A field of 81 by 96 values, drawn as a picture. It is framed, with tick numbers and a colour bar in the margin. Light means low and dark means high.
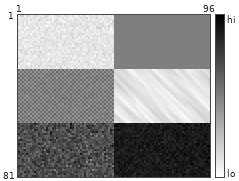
It is made of 3 by 2 panels. Panel 1,1: very low, fine-grained, faint in contrast. Panel 1,2: middling, flat. Panel 2,1: middling, checkered. Panel 2,2: very low, slanting down to the right, faint in contrast. Panel 3,1: high, fine-grained. Panel 3,2: very high, fine-grained, faint in contrast.
